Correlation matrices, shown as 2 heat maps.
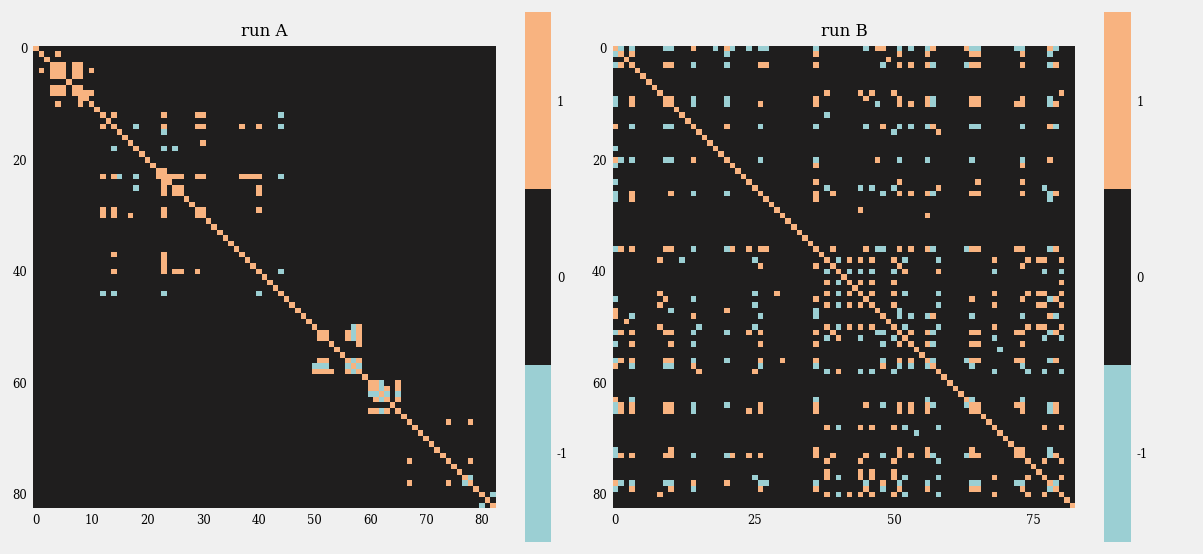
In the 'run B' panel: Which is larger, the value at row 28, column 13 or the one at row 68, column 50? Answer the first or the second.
the second
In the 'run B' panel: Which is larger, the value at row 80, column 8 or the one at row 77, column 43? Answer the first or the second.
the first
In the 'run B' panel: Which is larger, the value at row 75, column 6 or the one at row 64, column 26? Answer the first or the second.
the second
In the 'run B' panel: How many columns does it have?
83
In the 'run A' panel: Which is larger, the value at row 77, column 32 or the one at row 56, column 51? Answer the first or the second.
the second
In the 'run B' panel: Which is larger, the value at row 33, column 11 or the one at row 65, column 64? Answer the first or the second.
the second
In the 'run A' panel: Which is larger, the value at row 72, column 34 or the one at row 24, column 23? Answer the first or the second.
the second
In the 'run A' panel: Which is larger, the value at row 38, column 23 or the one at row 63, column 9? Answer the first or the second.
the first
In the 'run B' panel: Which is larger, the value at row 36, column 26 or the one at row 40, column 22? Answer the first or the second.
the first
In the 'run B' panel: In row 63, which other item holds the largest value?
0
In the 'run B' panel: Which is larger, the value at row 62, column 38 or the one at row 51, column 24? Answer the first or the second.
the second
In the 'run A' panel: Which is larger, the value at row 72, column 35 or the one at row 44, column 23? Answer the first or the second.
the first
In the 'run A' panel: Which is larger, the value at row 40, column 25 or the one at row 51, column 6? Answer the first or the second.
the first
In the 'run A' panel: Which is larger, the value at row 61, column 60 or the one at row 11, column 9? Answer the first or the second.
the first
